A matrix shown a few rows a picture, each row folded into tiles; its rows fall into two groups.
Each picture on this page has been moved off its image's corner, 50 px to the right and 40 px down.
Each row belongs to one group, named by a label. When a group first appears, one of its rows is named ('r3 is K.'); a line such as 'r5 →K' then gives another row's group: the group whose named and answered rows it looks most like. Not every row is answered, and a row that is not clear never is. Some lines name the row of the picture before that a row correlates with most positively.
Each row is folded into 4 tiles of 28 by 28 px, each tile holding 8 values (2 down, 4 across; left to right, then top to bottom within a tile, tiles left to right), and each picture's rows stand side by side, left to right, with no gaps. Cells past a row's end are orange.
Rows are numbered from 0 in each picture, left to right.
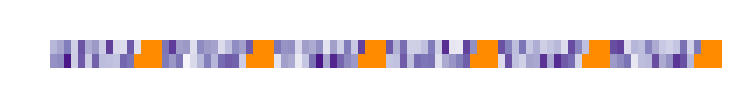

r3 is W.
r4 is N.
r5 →N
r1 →N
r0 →W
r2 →N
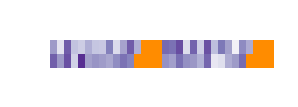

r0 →W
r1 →W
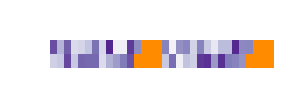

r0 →W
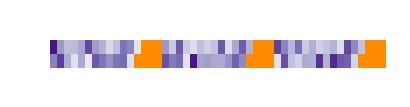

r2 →N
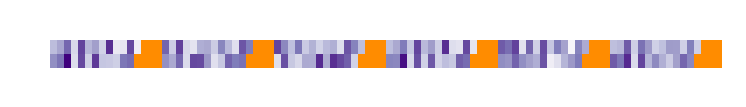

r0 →W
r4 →W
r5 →W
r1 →W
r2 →N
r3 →W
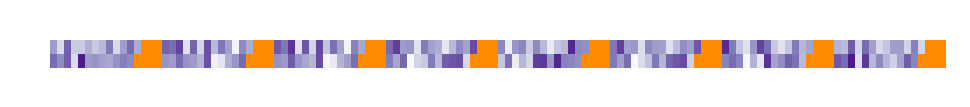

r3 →N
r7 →W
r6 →N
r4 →N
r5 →N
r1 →W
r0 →W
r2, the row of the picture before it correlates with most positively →4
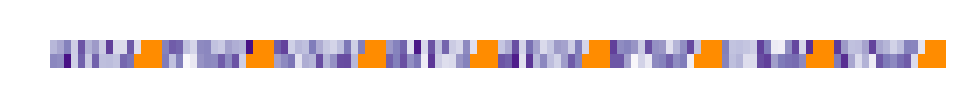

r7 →N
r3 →W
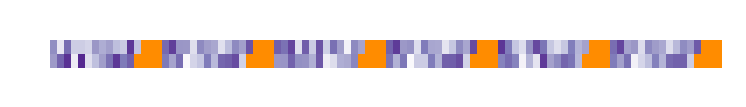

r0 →W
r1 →N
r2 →W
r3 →N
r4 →N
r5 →N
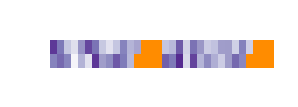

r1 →W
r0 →N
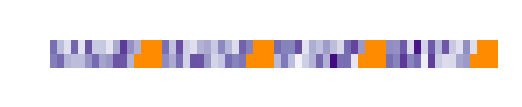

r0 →N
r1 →W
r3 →W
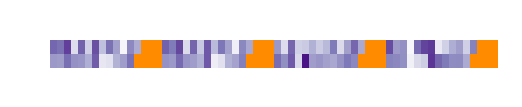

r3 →N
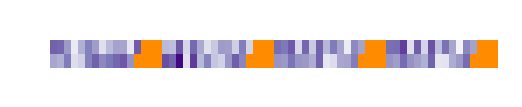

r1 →W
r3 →W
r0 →N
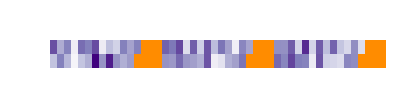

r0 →N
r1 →W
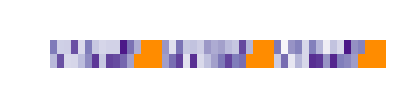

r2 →N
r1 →W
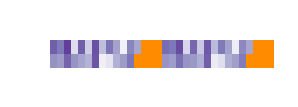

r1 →W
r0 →W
